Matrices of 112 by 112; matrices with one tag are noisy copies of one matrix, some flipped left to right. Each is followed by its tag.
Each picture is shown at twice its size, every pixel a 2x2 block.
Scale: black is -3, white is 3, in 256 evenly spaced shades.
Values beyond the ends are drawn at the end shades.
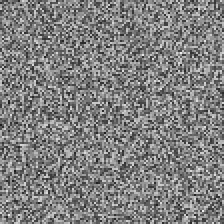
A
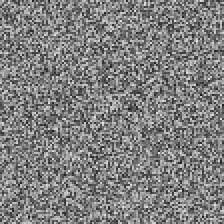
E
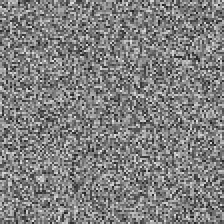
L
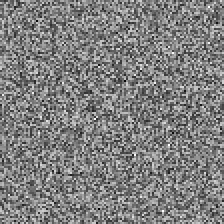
E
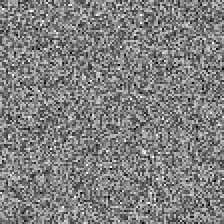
L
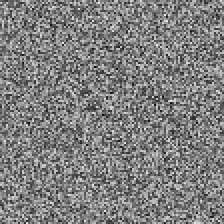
E
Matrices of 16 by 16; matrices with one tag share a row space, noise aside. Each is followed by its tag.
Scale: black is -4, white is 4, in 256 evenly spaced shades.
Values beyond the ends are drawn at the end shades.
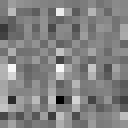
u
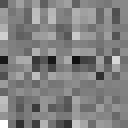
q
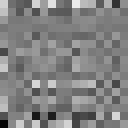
q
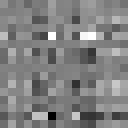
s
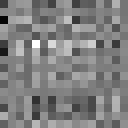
q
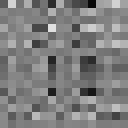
s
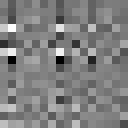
u
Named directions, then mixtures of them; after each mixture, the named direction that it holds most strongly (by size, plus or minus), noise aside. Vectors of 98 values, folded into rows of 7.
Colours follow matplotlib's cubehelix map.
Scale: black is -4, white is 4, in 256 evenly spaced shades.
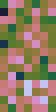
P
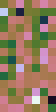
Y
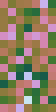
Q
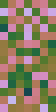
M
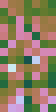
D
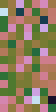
Y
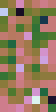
Y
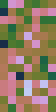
P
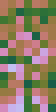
D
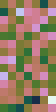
Y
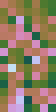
D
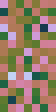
M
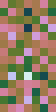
Q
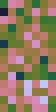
P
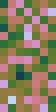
M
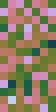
M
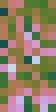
D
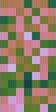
D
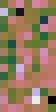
Y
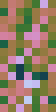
Q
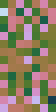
M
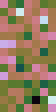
Y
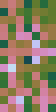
D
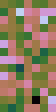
Y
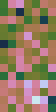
P
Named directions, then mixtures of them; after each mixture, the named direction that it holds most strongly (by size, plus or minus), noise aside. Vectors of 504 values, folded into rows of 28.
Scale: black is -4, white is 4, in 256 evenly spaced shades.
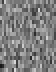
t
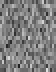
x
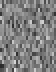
t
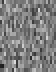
t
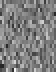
t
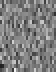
t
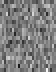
x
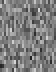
t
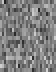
t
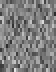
x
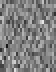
x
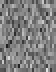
x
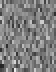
t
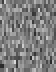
t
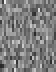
t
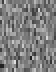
t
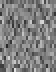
x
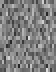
x
